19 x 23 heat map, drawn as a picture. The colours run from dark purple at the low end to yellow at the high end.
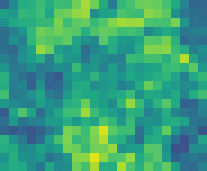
No overall slope runs across the table. The texture is blotchy. The bottom middle is the ninth with the highest average.
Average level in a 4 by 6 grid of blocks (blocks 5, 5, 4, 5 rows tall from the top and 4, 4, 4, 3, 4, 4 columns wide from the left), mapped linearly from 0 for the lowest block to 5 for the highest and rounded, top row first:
244441 | 112233 | 123321 | 125430
